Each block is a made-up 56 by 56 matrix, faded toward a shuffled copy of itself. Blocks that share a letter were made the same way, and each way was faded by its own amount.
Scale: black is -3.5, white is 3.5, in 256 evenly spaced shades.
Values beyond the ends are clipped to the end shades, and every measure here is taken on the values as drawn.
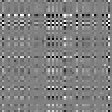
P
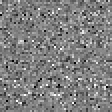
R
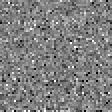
R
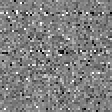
R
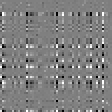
P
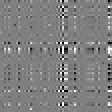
P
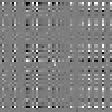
P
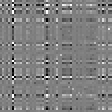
P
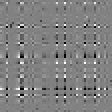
P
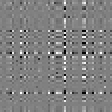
P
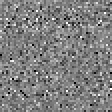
R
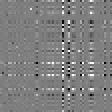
P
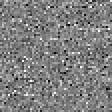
R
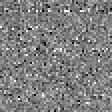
R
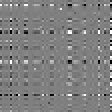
P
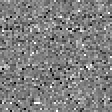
R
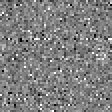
R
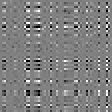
P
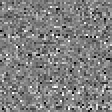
R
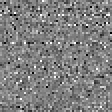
R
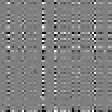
P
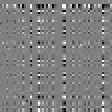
P
